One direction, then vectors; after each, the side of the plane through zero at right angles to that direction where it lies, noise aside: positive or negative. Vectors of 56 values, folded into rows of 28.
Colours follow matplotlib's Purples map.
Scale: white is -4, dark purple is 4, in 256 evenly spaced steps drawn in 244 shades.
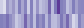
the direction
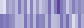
positive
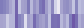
negative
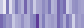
positive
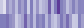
positive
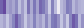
negative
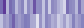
negative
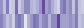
negative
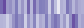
negative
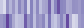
positive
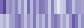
negative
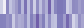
positive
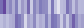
negative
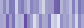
positive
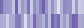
negative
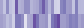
negative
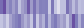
negative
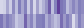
positive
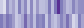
positive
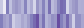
positive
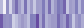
positive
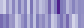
positive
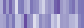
positive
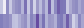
positive
